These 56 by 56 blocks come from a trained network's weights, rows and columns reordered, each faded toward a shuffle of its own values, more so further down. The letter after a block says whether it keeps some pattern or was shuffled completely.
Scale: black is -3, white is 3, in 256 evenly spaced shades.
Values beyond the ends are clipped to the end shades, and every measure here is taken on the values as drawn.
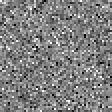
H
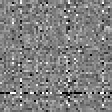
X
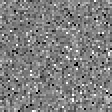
H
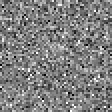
H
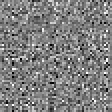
X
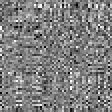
X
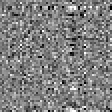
X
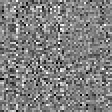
X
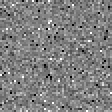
H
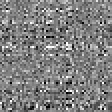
X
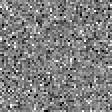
H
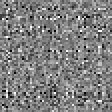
X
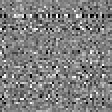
X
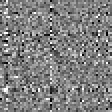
X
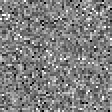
H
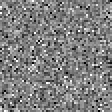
H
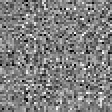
X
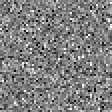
H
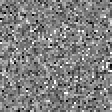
H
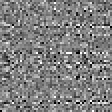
X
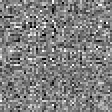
X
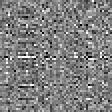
X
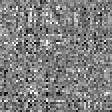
X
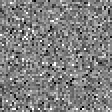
H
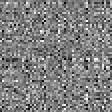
X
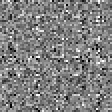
X
